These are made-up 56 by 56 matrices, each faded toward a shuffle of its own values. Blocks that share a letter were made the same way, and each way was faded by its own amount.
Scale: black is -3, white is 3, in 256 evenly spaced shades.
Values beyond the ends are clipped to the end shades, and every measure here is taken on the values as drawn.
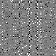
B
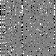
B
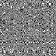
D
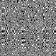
D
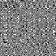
D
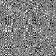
D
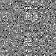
D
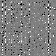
B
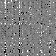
B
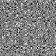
D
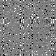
B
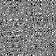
D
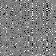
B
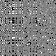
B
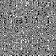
D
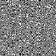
D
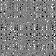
B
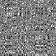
D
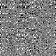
D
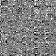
D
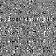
D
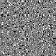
D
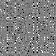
B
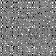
B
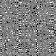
B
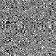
D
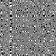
B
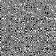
D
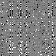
B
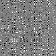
B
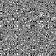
D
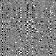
B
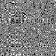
D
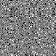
D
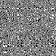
D
